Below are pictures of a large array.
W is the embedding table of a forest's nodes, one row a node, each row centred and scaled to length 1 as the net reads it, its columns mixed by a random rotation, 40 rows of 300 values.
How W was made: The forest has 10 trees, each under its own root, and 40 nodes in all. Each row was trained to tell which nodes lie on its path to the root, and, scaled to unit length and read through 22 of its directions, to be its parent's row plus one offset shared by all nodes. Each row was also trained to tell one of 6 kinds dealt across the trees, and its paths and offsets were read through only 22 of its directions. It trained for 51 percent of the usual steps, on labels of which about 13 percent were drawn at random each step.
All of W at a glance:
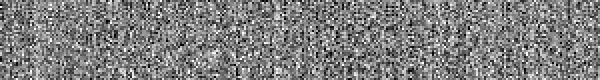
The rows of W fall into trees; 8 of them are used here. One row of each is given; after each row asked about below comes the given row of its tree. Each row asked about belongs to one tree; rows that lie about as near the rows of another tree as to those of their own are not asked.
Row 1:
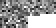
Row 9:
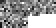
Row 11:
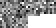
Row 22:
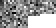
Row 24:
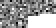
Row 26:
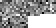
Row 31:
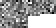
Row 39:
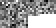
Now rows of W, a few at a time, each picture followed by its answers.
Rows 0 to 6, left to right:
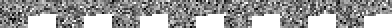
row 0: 11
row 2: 22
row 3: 24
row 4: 22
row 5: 31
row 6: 9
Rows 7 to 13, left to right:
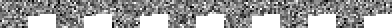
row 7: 24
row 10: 11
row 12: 39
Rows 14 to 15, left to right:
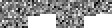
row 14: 24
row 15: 26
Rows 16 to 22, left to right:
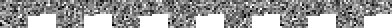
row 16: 9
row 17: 39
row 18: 26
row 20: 11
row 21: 26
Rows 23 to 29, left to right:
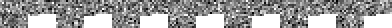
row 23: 11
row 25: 1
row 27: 1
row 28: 9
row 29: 22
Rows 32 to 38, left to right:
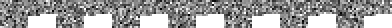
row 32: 31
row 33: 1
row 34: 9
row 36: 24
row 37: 1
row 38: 24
